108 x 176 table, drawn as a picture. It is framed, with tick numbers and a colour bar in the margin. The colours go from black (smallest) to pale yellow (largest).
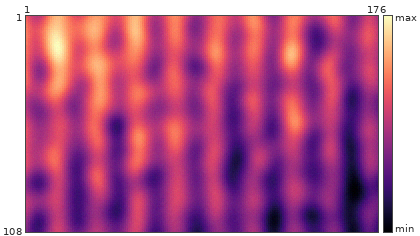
The values follow a bell shape. The field climbs toward the top left. The halves do not mirror each other. Upright stripes repeat 9 times across the table. There are no lone odd cells. The ninth with the lowest average is the bottom right. The top left is the ninth with the highest average.
